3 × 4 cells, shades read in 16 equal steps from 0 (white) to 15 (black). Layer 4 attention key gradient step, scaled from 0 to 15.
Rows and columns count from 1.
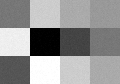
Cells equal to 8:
2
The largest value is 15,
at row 2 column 2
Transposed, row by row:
8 1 10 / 3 15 0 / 5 11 3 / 6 8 5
